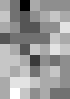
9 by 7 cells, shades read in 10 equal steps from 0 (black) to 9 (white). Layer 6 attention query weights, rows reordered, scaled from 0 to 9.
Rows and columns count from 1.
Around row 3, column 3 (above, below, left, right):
3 4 5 3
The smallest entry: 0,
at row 1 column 3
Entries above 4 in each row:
5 5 5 2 6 5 6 7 5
